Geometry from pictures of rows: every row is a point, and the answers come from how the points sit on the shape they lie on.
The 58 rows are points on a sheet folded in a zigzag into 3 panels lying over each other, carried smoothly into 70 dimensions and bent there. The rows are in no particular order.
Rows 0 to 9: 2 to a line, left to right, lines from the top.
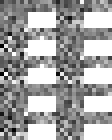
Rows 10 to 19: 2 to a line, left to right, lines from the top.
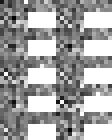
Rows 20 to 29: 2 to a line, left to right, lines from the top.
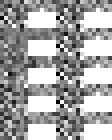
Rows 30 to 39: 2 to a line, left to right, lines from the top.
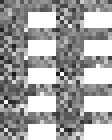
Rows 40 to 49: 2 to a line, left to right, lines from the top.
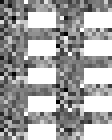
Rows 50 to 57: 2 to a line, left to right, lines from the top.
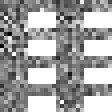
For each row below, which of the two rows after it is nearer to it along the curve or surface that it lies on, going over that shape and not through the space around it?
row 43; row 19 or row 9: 9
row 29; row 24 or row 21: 21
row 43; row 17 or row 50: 50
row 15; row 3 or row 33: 3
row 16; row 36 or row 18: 36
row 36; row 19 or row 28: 19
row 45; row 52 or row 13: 52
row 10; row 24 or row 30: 24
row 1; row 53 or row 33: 53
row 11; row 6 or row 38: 6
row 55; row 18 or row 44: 44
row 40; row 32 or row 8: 8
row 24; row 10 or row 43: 10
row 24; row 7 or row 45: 7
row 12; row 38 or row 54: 54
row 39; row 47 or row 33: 47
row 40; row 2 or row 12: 12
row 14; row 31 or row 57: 57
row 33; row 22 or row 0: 22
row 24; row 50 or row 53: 53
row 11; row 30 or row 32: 30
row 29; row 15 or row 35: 15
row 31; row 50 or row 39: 50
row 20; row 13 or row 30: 30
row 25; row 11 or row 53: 11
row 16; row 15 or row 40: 40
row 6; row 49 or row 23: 23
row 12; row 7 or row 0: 7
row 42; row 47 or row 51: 47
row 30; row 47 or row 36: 47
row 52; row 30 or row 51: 30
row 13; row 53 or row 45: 53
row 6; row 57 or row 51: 57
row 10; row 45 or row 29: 29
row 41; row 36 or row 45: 36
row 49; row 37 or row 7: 7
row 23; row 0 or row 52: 52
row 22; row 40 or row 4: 4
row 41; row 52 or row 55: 55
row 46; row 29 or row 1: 29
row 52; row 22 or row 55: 22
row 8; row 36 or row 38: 36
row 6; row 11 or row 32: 11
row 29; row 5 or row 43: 43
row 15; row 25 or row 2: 2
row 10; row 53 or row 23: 53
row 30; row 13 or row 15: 15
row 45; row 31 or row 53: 31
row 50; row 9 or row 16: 9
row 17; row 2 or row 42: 2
